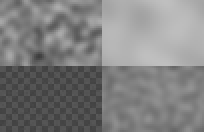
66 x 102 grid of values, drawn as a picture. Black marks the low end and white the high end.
It is made of 2 by 2 panels. Panel 1,1: middling, blotchy. Panel 1,2: high, smooth, faint in contrast. Panel 2,1: low, checkered, faint in contrast. Panel 2,2: middling, blotchy, faint in contrast.
